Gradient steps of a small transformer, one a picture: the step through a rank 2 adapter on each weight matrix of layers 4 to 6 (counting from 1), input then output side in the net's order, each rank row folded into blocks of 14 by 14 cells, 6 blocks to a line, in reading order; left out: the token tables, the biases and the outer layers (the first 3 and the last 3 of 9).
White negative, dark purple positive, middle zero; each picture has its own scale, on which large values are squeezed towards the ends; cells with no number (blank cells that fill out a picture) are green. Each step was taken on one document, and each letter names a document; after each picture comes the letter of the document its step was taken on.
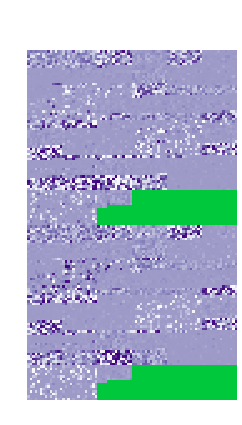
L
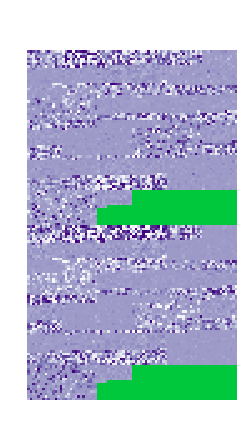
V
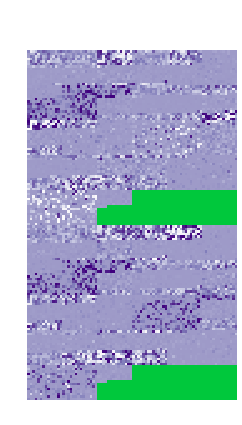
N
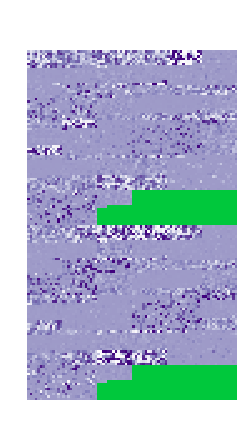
N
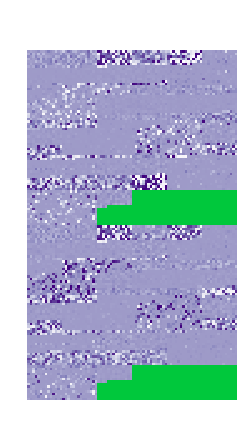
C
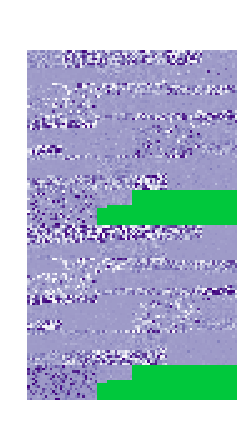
V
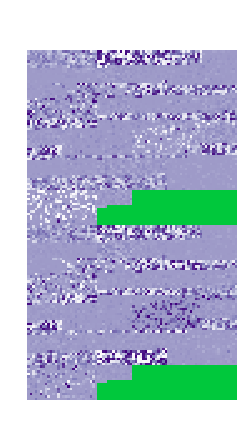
N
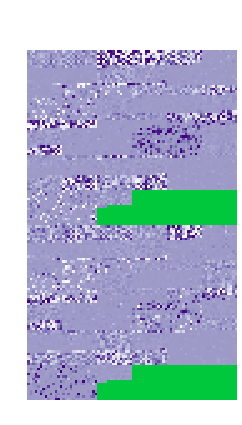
C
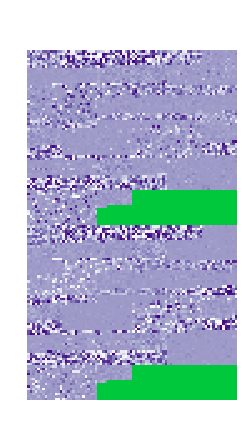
V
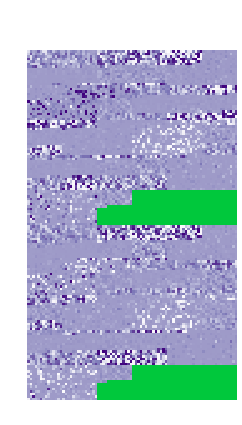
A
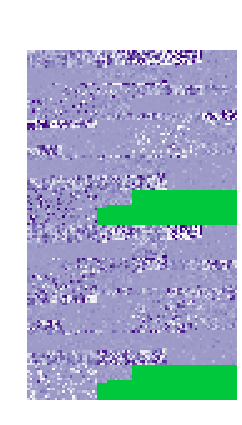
A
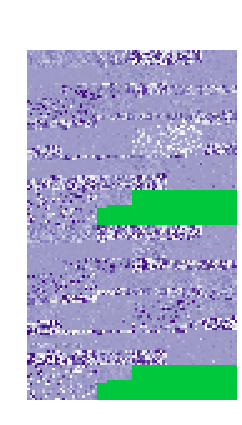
A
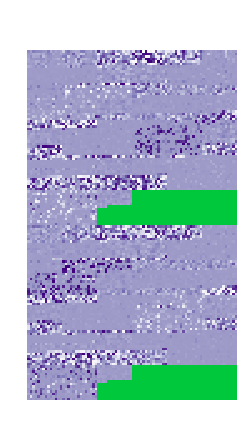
C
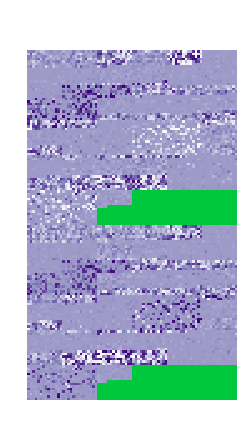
N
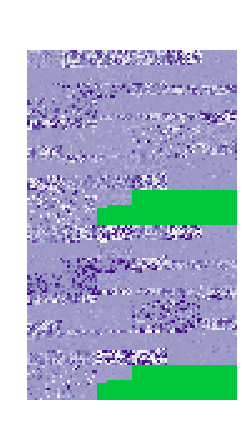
N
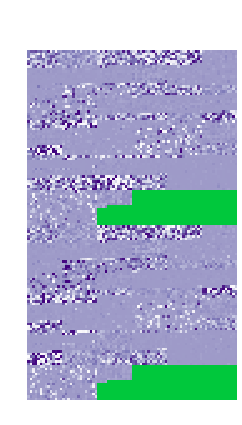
L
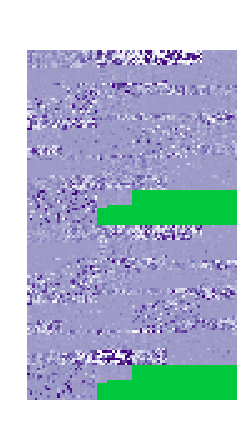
N
